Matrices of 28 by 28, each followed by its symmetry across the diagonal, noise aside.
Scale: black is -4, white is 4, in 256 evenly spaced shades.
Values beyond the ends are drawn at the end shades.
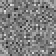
symmetric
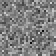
symmetric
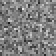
antisymmetric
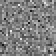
antisymmetric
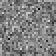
symmetric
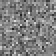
antisymmetric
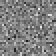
antisymmetric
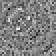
symmetric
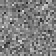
antisymmetric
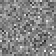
symmetric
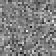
antisymmetric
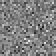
antisymmetric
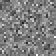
symmetric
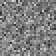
antisymmetric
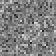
symmetric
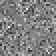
symmetric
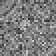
symmetric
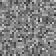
antisymmetric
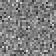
antisymmetric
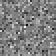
antisymmetric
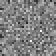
symmetric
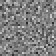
antisymmetric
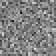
symmetric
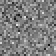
symmetric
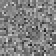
symmetric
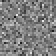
antisymmetric
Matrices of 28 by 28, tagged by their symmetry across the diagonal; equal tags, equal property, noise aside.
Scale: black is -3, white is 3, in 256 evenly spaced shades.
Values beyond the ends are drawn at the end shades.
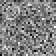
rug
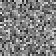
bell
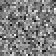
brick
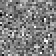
brick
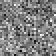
bell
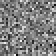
brick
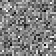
rug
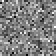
bell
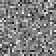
bell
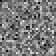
rug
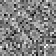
rug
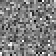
brick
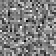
bell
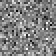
brick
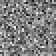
bell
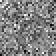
rug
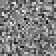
rug
